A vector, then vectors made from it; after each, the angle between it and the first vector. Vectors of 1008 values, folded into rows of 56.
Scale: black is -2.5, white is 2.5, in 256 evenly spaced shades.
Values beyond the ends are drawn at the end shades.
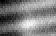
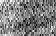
partly opposed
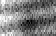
nearly opposite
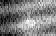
nearly parallel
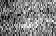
partly aligned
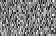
orthogonal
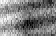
nearly opposite
